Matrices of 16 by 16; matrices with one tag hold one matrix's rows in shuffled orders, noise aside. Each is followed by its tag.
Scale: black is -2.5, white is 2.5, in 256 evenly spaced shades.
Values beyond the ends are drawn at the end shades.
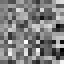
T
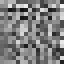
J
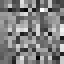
J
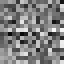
J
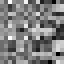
T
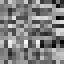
T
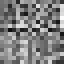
J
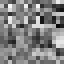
T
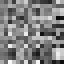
T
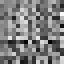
J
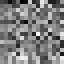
J
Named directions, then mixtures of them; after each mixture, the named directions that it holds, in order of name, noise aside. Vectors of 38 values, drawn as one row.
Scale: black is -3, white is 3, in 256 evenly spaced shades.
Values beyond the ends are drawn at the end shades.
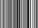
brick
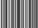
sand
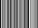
brick, sand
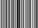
brick, sand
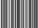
sand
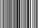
brick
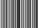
brick, sand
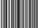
sand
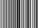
brick, sand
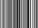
brick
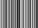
brick, sand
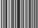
sand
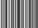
sand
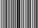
brick, sand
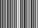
brick, sand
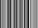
brick, sand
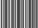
sand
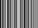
sand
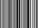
brick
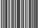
sand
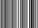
brick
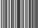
sand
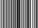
brick, sand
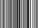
brick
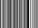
brick, sand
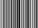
brick, sand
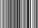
brick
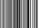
brick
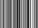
brick
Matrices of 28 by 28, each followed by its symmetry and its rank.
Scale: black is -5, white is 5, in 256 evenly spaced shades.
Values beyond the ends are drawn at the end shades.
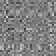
neither, rank five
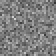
neither, full rank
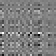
neither, rank two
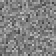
neither, full rank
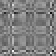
antisymmetric, rank two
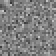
antisymmetric, full rank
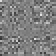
neither, rank five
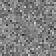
antisymmetric, full rank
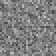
antisymmetric, full rank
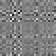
antisymmetric, rank two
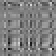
neither, rank two
